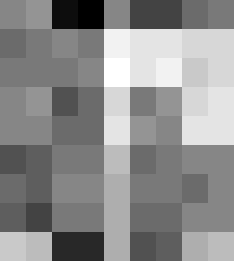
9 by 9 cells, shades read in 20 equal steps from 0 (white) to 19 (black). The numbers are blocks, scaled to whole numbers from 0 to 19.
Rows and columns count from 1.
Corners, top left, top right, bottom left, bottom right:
9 10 4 5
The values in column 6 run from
2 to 14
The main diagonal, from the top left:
9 10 10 11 2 11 10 9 5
